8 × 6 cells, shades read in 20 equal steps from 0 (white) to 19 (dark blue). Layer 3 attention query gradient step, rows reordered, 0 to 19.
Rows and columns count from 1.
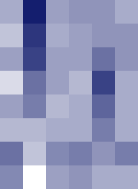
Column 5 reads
9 9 12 16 13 11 9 7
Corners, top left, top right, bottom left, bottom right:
7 7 10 7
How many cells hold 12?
3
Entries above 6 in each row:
6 5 6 4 5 4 5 5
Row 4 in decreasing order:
16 12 8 7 6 3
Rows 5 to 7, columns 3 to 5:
6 7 13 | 7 7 11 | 10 11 9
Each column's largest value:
12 19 10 11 16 11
